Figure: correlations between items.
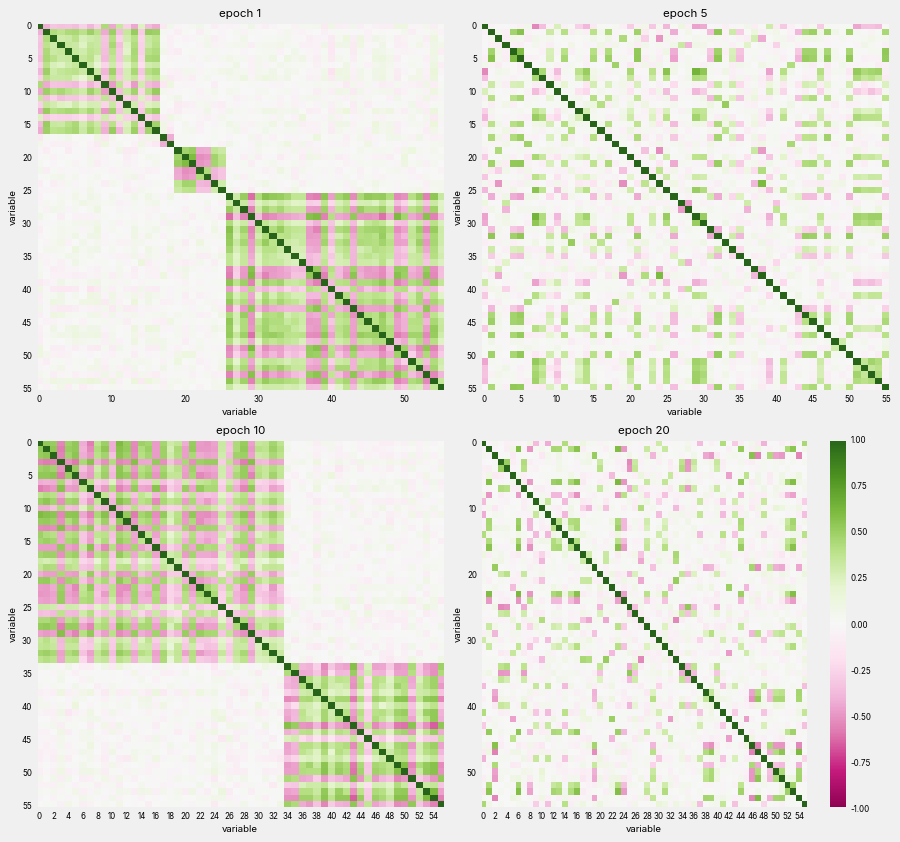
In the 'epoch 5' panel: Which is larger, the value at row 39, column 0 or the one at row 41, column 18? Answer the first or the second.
the first
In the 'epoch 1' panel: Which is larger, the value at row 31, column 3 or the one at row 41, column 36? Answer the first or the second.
the second
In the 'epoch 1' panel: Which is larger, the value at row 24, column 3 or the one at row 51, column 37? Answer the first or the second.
the first
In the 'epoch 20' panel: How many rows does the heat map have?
56
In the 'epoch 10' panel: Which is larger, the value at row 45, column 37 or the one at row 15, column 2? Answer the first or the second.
the second
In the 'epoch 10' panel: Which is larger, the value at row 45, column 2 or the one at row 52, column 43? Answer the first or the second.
the first
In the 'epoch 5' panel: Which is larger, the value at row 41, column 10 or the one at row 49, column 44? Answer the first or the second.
the second
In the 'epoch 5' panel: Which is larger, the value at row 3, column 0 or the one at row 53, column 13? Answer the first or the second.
the second
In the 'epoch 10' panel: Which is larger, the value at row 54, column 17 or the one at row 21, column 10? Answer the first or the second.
the first
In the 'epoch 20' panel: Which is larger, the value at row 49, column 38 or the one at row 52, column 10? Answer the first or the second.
the second
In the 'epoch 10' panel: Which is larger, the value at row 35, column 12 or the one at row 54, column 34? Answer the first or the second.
the first
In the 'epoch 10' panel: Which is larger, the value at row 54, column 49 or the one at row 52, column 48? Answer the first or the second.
the first
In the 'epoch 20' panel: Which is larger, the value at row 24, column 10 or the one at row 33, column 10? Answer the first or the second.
the first
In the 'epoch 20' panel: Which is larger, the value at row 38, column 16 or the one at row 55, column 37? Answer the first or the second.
the first
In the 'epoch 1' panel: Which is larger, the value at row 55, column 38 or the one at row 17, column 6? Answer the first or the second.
the second
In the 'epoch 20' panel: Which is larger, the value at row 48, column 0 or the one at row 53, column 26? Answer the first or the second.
the second
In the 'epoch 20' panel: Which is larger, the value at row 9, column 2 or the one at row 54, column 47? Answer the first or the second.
the second
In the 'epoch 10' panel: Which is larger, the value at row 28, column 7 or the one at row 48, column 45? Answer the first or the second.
the second
